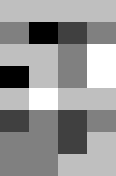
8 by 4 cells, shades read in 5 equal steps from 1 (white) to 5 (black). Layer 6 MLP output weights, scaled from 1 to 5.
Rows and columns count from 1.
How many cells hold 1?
3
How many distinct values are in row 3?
3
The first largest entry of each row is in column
1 2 3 1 1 1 3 1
